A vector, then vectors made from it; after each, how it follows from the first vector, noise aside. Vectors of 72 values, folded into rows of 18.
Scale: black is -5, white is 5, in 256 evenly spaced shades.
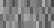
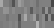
partly zeroed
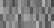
copied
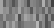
copied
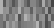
copied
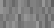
shrunk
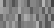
copied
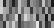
scaled up
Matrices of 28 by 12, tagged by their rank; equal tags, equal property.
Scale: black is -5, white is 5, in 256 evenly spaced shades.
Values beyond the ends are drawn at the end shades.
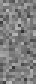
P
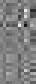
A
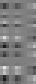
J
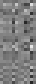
A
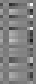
J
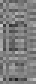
A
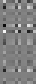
J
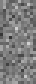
P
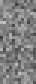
P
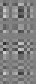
J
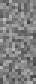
P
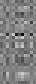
A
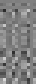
A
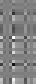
J
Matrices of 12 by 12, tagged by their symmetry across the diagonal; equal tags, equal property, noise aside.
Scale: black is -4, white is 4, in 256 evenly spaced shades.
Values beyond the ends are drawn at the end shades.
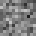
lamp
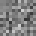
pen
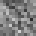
pen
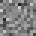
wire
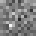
lamp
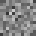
wire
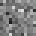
pen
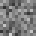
lamp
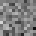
lamp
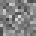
wire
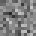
lamp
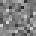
pen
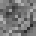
wire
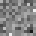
wire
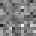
lamp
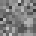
pen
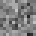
lamp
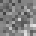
wire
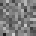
lamp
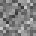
wire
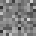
pen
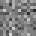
pen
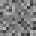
wire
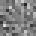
pen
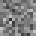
lamp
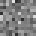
pen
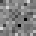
wire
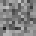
lamp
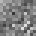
wire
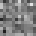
pen
